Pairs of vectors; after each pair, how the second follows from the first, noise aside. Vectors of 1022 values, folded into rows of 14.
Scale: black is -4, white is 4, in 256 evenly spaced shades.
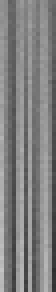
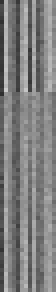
wrapped around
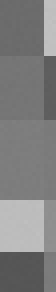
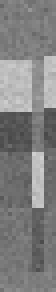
wrapped around
